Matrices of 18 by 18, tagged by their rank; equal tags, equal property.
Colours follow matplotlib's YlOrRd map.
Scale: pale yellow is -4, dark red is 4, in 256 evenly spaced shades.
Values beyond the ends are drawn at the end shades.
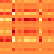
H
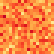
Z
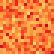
Z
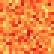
Z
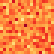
Z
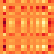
H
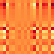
H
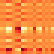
H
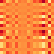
H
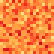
Z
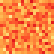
Z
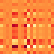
H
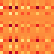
H
